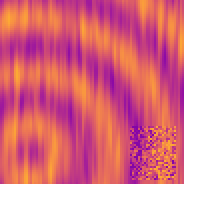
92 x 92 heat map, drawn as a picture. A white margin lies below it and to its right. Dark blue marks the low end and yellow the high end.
No overall slope runs across the table. Concentric rings centre on the bottom left. Values change most from cell to cell in the bottom right. In the bottom right lies a patch that is rougher than the rest.
